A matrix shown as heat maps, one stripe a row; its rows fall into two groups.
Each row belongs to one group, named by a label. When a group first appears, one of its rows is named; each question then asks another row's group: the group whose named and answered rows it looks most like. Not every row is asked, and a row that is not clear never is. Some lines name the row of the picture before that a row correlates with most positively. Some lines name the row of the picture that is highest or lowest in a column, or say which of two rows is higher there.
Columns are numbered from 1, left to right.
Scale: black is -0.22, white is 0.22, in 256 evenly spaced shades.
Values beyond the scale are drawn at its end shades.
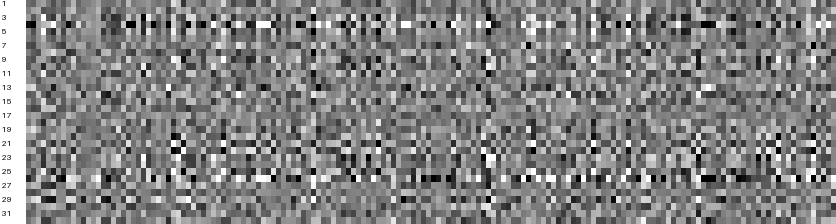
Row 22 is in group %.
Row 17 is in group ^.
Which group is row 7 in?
^
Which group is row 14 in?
^
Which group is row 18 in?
%
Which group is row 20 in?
%
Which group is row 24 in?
%
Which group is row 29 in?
^
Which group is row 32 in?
^
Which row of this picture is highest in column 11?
4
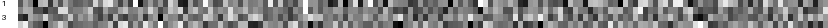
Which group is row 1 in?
%
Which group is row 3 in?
^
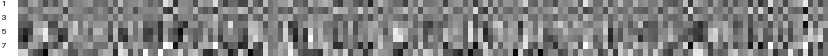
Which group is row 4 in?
^
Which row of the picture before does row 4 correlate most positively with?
3
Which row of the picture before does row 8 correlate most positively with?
4
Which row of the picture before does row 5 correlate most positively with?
3
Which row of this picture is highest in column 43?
4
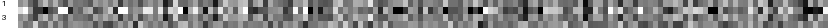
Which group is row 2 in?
^
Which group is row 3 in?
%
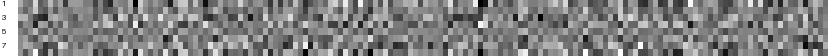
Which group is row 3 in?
^
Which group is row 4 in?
%
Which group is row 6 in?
%
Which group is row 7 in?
^
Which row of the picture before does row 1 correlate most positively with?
4
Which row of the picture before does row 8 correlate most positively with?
4
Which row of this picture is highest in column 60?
7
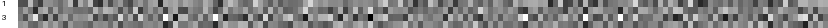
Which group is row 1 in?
^
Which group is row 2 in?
%
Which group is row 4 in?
%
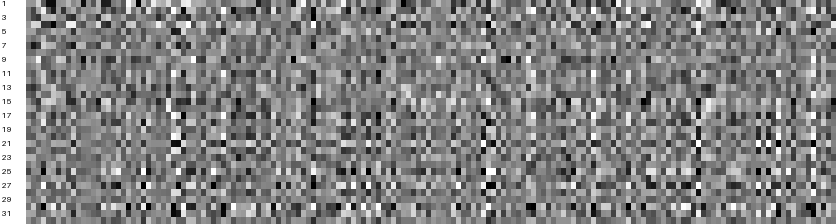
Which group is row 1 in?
^
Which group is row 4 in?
^
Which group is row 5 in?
%
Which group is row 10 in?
^
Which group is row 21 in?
%
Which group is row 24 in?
%
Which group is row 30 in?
%
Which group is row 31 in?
%
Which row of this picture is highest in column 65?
30
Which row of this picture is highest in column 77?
14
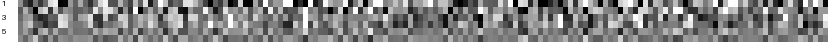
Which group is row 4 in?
^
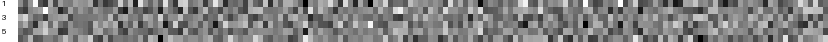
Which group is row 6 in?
^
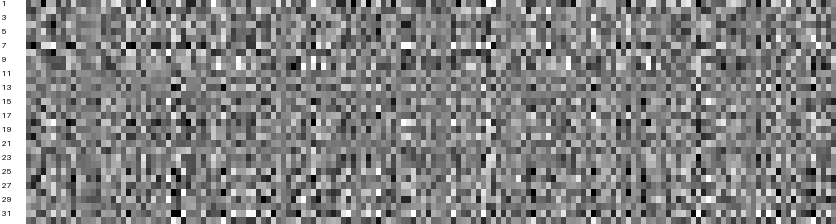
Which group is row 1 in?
%
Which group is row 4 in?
^
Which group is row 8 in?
^
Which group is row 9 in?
^
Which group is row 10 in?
^
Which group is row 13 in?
%
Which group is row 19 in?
%
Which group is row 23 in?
%
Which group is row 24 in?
%
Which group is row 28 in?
%
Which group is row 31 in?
%
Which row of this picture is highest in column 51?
1
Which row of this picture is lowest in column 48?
29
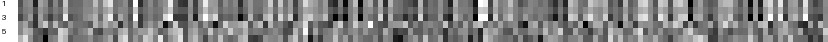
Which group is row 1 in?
%
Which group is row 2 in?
%
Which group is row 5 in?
^
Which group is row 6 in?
^
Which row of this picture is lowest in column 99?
5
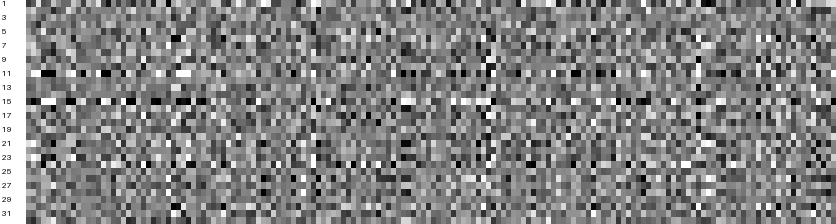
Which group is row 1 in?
^
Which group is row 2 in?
^
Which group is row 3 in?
%
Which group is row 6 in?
%
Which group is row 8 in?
^
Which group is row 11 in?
^
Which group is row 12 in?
^
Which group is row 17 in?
%
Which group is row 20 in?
^
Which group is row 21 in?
^
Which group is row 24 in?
%
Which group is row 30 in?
%
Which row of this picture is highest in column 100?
1
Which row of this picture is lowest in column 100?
7
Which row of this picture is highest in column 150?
24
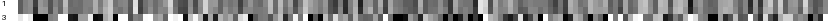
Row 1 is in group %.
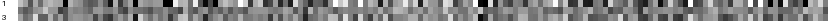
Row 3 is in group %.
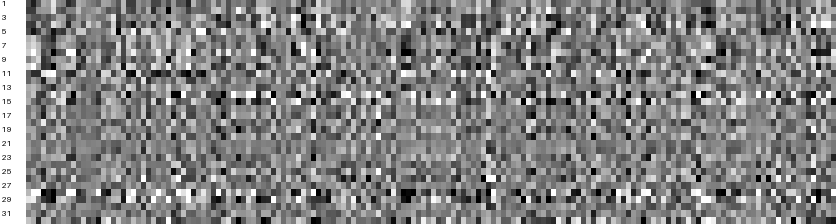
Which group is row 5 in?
^
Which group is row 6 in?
^
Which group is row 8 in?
^
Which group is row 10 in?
^
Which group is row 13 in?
^
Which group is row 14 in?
%
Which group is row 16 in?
%
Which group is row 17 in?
%
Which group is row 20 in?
%
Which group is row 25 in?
%
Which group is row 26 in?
%
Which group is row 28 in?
^
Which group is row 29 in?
^
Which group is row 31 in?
%
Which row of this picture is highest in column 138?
32
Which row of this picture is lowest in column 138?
4
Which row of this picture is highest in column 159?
11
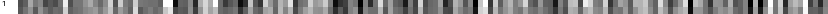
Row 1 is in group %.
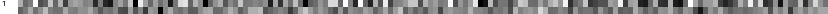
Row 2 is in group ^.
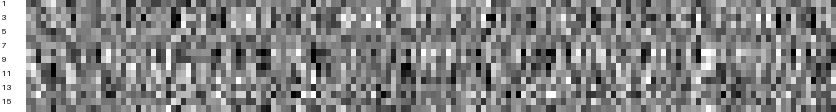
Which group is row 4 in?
%
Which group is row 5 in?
^
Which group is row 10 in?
^
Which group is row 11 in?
^
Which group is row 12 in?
^
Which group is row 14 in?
^
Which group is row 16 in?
^
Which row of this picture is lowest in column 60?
8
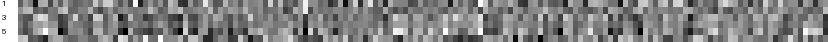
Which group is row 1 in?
%
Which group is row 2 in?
^
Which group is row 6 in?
^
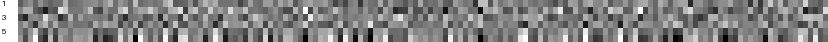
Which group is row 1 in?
%
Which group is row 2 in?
^
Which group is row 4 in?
%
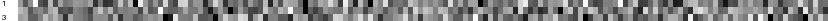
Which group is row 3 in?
%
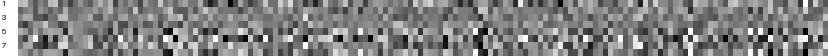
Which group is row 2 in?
%
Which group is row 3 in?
^
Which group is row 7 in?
^
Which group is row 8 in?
%
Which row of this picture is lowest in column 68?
6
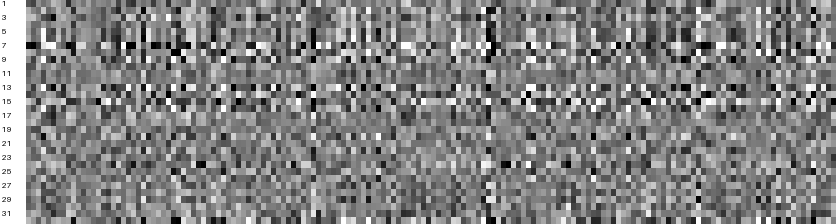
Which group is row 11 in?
%
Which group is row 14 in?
^
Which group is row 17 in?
^
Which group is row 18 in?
^
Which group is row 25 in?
%
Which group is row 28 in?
^
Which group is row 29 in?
%
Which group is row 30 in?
^
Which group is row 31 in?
^
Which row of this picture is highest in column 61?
7
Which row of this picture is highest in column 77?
7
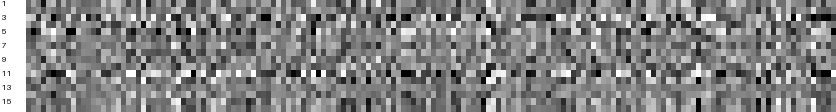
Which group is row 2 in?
%
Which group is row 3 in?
^
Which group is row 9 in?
%
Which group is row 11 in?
^
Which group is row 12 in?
%
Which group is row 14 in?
^
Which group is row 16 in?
%
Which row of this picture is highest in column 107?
3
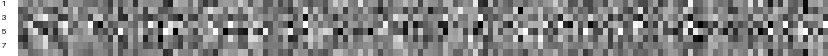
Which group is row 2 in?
^
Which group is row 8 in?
%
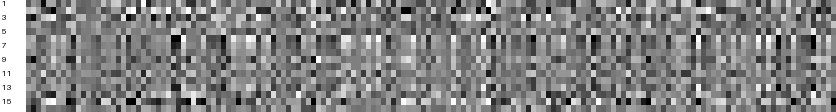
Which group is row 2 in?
^
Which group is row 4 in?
^
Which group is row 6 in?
%
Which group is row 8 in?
%
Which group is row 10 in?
%
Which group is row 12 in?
%
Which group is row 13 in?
%
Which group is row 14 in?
^
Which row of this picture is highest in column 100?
3
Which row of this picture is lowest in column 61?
2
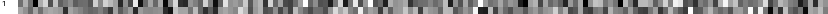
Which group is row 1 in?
%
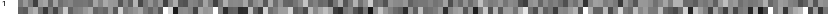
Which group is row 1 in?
%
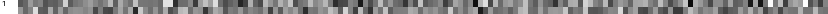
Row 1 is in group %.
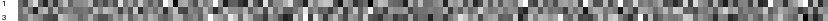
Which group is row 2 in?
%
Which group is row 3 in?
^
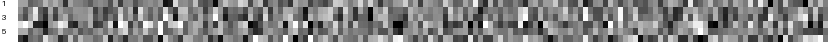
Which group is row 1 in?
%
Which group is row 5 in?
^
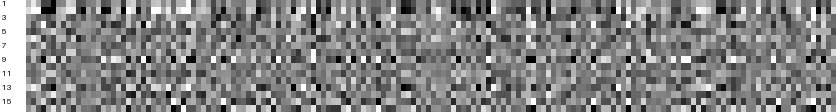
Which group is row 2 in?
^
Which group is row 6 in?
^
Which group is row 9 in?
%
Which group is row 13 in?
^
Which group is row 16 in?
%
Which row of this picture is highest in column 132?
9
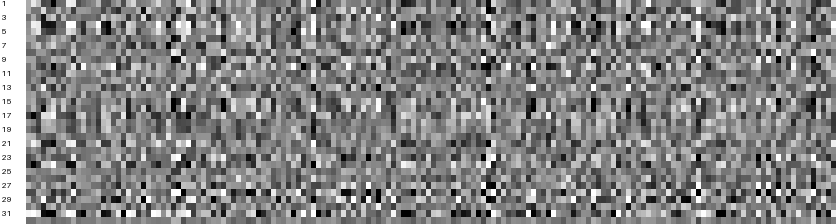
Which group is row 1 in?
^
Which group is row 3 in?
%
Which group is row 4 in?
^
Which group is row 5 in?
^
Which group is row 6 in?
%
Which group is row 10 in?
^
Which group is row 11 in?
^
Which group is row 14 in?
^
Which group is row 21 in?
^
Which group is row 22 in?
%
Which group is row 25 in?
%
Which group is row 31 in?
^
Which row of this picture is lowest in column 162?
24
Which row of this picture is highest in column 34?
29
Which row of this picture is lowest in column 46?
28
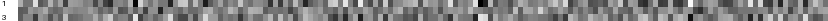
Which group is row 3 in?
%
